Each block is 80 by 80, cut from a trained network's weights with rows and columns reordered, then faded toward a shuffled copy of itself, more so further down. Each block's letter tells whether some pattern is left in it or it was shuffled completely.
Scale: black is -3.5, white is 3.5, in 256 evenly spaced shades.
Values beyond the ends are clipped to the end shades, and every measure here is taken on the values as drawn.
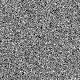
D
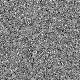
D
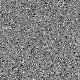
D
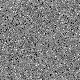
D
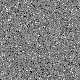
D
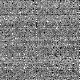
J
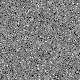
D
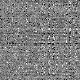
J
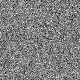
D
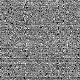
J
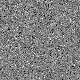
D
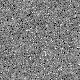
D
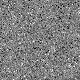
D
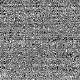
J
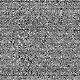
J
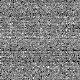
J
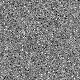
D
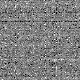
J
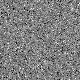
D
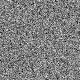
D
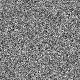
D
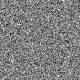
D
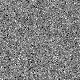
D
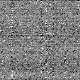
J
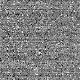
J
